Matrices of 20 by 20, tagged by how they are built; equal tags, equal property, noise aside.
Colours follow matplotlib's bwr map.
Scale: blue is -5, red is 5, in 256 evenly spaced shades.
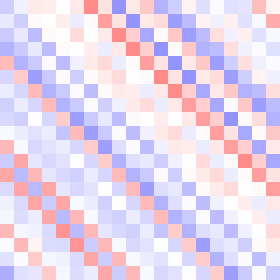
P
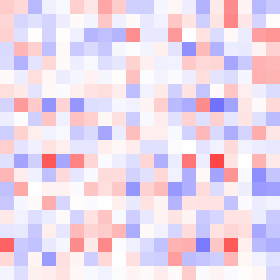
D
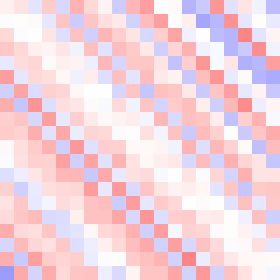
P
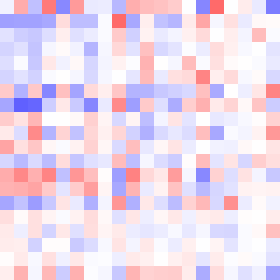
D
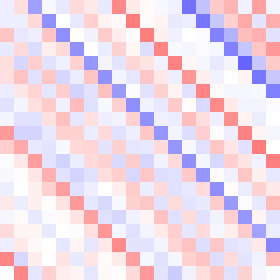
P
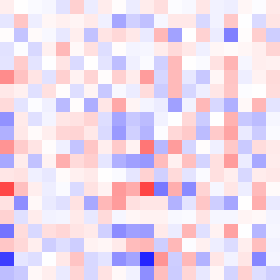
D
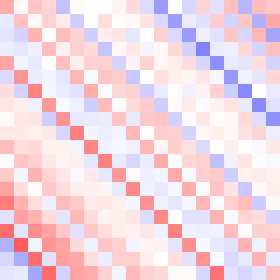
P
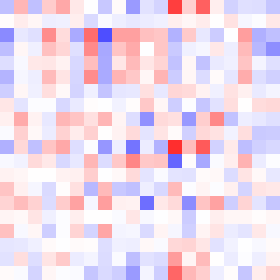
D
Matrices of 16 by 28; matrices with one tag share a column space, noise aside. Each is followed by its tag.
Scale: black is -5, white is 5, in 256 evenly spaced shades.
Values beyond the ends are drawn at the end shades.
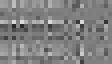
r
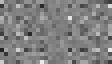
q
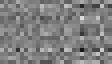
q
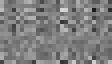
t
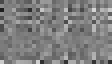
t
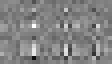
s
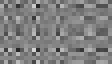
q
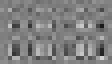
s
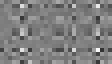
q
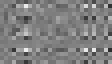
q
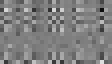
t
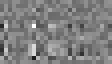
s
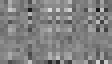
t
